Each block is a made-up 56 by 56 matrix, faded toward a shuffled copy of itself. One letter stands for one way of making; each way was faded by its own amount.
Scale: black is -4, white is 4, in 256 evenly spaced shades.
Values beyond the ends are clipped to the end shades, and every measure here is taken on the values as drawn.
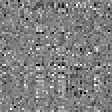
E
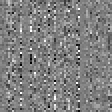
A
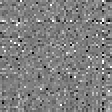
E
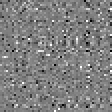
E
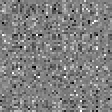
E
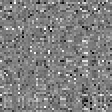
E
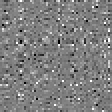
E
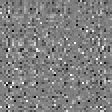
E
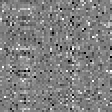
E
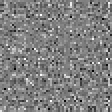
E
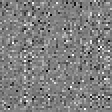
E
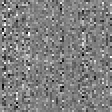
A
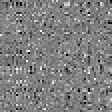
E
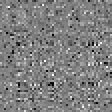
E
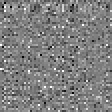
E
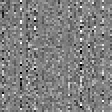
A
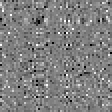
E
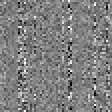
A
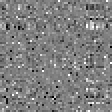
E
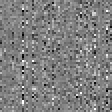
A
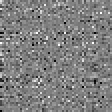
E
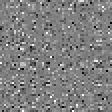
E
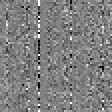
A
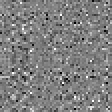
E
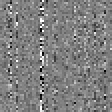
A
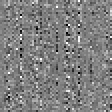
A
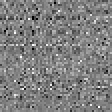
E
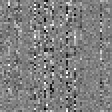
A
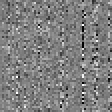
A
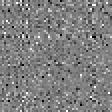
E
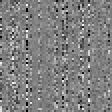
A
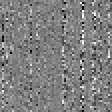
A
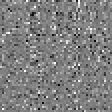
E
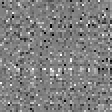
E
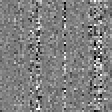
A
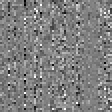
A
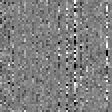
A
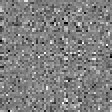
E
